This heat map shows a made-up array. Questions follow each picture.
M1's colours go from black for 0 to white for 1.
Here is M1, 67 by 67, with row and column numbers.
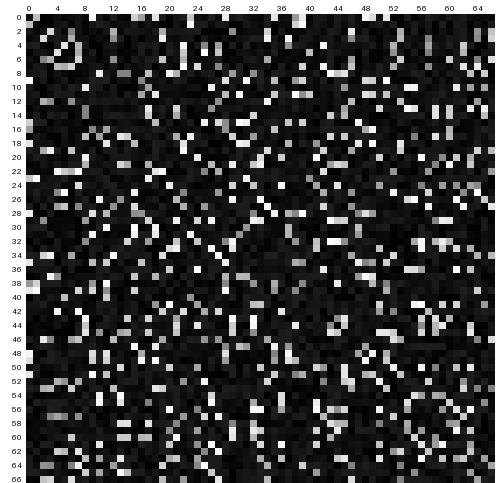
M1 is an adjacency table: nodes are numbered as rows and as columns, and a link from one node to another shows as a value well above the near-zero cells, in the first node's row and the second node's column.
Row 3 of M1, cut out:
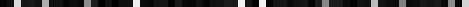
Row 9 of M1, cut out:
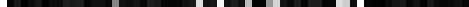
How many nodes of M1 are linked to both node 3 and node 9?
0
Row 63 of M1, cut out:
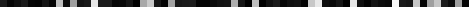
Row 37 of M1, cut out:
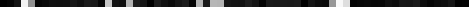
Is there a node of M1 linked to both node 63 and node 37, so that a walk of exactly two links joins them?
no
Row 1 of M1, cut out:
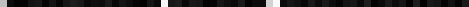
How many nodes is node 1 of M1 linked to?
4
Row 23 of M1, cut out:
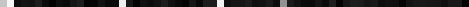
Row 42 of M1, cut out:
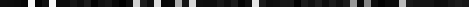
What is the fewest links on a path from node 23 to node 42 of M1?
4
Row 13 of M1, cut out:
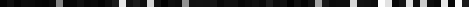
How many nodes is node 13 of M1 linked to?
12
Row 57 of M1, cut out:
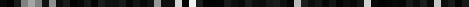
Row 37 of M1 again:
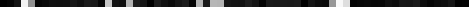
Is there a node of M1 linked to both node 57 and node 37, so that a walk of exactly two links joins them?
yes
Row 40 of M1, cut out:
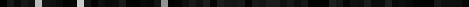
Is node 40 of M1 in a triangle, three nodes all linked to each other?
no
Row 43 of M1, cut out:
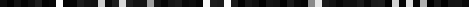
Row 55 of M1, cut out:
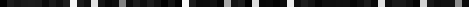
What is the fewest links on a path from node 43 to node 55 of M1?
2
